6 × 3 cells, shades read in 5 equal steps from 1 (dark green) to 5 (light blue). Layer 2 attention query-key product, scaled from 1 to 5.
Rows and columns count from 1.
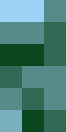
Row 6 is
4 1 2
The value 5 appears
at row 1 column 1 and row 1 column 2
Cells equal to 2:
5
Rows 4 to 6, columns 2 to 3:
3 3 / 2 3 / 1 2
